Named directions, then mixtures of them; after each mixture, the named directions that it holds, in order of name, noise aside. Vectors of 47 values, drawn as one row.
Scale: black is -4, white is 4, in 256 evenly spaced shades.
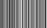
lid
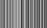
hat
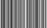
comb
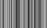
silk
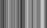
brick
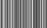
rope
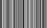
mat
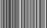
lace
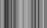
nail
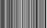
comb, lid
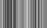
nail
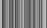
lace, mat, silk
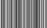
comb, rope, silk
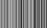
hat, lid, rope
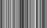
mat, nail, silk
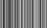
lace, rope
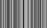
mat, nail, silk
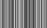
mat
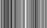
comb, nail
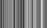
brick, mat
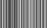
lace, mat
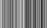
brick, hat, mat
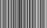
hat, lid, rope
